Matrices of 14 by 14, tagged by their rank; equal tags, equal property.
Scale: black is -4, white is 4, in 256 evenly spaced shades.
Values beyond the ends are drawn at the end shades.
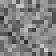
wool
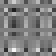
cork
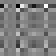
cork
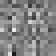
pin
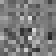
pin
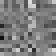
pin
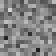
wool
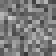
wool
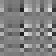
cork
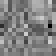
pin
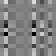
cork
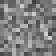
wool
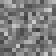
wool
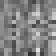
pin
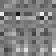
pin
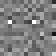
pin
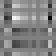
cork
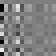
cork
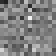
pin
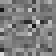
pin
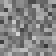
wool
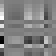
cork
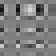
cork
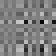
cork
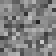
wool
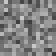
wool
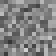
wool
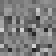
pin
